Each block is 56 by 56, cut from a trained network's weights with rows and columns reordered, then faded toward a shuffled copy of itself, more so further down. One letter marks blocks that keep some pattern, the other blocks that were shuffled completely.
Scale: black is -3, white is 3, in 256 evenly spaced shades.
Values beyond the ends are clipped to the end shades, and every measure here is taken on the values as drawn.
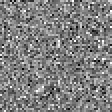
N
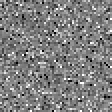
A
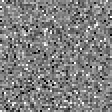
A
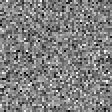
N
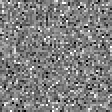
A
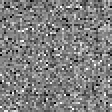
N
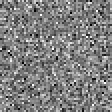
N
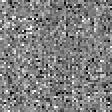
N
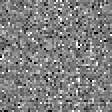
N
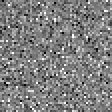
A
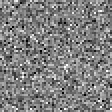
N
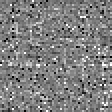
N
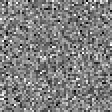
N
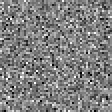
N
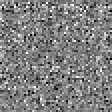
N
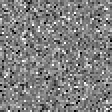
A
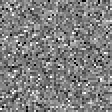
A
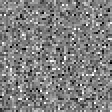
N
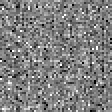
N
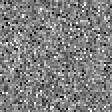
A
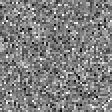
A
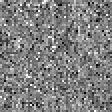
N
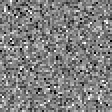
A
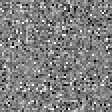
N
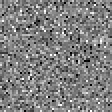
A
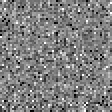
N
